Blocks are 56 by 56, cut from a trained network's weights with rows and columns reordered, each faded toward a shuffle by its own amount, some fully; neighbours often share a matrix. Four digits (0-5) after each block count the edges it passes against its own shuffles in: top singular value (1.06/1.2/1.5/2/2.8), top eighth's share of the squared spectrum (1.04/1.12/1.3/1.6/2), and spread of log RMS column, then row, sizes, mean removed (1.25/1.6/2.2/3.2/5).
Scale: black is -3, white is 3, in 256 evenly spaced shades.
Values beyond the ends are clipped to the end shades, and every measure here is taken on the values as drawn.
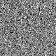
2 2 0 0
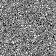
0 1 0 1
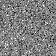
0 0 0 0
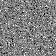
0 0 0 0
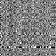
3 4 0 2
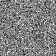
0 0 0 0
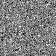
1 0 0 0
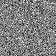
0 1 0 0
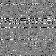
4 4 0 3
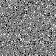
2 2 0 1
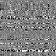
4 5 1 4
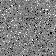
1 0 0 0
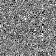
2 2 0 0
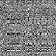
4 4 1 3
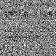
3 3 1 1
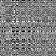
4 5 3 3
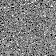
1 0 0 0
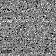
3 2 0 1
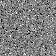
0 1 0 0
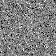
0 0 0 0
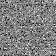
2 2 0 0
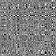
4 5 2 3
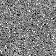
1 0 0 0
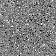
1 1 0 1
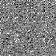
3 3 1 1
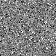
0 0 0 0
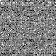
3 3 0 2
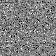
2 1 0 0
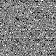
2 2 0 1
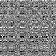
4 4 2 3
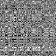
4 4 2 2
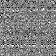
4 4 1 2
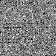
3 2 0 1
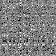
3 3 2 1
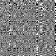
4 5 3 2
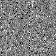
2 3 1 0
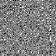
3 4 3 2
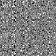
3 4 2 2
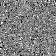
1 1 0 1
